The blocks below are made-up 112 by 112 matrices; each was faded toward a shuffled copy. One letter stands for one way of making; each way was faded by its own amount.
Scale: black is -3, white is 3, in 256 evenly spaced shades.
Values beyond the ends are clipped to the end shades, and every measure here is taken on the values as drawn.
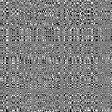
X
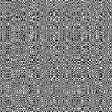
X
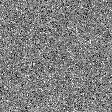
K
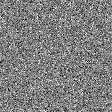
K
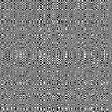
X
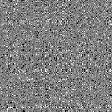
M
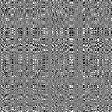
X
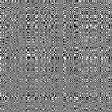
X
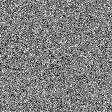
K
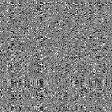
M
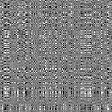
X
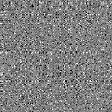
M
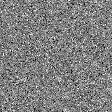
K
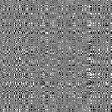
X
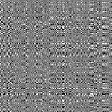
X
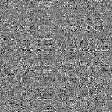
M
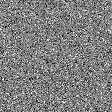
K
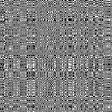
X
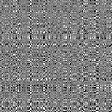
X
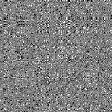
M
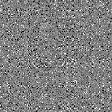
M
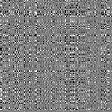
X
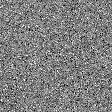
K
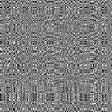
X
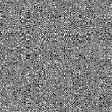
M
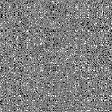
M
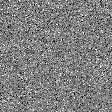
K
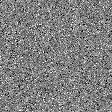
K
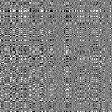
X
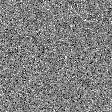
K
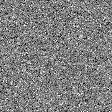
K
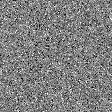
K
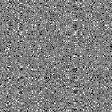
M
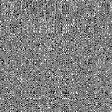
M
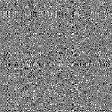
M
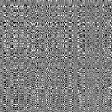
X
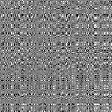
X
